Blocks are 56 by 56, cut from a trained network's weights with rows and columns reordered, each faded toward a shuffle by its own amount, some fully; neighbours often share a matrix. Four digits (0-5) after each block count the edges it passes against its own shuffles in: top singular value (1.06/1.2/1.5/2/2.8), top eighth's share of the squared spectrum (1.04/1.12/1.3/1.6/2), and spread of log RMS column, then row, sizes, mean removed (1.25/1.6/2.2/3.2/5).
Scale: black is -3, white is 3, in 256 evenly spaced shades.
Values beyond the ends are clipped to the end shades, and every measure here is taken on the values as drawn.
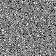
0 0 0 0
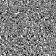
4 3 0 2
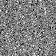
0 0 0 0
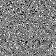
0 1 0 0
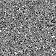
2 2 0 1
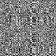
4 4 3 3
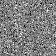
2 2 1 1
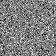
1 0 0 0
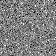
0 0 0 0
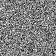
0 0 0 0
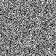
1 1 0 0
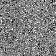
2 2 0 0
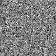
1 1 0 0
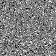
1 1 0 0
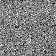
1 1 0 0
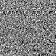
3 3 0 2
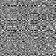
4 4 1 3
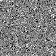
3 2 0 1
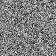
1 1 0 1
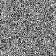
3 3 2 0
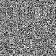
3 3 1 1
